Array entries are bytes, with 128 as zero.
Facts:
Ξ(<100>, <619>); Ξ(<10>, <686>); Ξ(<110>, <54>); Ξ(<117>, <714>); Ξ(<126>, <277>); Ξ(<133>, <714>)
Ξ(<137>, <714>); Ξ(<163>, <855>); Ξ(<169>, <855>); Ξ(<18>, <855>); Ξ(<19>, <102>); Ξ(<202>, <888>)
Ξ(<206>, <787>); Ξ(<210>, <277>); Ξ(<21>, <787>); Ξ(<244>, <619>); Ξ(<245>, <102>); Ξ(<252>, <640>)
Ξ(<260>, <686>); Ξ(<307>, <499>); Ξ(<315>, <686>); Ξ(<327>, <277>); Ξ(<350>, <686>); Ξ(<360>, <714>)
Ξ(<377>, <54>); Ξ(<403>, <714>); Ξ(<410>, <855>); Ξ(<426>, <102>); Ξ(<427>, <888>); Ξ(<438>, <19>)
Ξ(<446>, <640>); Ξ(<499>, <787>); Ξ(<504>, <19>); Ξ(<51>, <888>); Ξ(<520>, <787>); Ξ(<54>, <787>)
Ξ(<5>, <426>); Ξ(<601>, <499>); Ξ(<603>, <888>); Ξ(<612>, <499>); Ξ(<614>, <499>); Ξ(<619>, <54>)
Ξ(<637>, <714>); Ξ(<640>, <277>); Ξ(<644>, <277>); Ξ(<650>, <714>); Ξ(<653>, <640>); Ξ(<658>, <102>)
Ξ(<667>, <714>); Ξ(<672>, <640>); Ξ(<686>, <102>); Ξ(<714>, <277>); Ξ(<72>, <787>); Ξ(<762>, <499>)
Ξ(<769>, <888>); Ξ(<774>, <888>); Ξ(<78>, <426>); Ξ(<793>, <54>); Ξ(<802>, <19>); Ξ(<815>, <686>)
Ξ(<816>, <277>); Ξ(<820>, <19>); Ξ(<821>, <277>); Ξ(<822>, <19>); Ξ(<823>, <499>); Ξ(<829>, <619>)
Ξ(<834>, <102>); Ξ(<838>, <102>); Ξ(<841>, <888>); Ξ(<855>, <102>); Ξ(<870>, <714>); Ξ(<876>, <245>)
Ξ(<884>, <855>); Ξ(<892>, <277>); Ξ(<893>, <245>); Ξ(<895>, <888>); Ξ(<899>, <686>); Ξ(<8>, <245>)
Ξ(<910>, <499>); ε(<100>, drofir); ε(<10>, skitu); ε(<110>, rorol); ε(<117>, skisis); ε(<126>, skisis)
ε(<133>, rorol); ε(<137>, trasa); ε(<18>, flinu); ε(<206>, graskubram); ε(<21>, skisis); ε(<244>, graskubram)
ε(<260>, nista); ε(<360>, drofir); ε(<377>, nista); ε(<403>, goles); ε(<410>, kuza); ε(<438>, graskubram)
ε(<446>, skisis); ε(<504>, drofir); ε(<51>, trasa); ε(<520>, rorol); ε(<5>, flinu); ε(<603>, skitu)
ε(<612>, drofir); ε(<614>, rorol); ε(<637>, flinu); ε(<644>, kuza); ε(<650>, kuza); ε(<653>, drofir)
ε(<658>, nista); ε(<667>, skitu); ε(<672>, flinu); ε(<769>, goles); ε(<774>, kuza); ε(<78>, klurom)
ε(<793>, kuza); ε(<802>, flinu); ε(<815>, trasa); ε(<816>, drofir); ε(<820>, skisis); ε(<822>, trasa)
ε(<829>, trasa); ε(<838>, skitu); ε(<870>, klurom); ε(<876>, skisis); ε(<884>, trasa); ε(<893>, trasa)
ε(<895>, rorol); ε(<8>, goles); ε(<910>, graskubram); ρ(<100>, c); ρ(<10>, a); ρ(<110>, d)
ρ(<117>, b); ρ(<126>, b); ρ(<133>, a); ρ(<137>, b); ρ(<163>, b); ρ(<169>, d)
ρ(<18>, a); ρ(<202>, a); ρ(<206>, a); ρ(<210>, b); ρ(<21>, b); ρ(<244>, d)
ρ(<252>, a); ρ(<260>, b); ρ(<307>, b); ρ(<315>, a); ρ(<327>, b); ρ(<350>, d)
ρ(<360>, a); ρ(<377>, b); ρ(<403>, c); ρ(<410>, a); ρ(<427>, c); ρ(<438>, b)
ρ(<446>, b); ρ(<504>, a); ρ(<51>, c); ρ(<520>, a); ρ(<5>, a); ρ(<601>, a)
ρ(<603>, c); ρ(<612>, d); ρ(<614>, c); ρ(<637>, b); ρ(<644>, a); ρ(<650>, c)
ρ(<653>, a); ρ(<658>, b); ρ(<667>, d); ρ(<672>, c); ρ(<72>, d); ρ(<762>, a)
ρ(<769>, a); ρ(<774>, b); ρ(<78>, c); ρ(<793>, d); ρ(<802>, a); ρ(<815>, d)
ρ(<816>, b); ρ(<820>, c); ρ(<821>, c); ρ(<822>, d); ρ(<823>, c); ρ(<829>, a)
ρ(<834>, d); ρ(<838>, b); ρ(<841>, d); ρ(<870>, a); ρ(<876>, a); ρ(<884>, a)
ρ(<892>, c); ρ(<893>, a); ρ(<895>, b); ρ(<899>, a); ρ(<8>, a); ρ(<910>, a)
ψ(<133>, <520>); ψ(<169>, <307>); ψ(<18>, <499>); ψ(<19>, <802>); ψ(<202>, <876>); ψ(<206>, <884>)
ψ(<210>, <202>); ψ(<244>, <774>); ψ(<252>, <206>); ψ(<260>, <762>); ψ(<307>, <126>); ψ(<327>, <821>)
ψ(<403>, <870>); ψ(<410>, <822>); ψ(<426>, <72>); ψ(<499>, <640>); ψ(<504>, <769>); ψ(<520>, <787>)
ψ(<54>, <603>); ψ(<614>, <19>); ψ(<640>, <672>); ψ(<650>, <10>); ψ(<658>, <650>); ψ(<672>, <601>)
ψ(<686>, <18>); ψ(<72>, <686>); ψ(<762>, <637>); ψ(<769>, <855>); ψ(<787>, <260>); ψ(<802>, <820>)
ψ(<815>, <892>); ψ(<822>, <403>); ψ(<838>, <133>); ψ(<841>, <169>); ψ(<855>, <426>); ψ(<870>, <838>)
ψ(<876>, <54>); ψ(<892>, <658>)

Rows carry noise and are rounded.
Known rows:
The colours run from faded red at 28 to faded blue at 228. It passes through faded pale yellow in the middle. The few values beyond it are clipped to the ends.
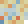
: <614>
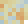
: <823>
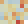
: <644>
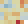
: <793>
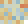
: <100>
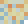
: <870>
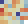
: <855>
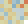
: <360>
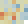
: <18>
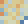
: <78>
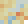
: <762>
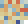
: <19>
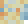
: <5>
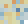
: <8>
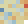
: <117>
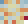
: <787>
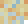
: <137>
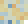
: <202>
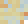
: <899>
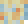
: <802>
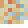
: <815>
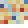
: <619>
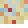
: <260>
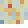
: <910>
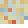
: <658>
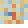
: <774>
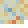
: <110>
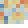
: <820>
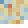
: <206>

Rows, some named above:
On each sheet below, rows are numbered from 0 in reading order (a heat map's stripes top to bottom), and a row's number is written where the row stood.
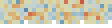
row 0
<769>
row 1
<18>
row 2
<504>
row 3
<18>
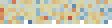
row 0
<884>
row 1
<895>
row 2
<672>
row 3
<8>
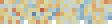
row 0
<829>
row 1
<244>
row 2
<5>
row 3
<438>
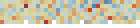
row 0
<446>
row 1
<410>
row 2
<637>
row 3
<888>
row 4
<100>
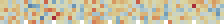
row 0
<51>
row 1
<54>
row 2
<18>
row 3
<815>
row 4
<822>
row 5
<802>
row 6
<446>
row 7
<838>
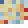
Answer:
<714>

